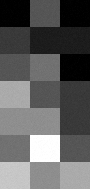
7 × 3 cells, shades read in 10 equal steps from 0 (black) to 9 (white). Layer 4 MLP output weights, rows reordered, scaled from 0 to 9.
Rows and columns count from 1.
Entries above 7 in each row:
0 0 0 0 0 1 0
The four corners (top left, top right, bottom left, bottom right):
0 0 7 6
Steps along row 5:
same down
